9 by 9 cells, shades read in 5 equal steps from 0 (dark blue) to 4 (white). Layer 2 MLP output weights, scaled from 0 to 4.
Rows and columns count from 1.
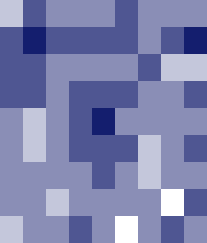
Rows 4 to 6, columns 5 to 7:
1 1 2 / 0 2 2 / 1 1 3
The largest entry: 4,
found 2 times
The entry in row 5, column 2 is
3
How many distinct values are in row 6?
3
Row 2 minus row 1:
-2 -1 -1 -1 -1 0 0 -1 -2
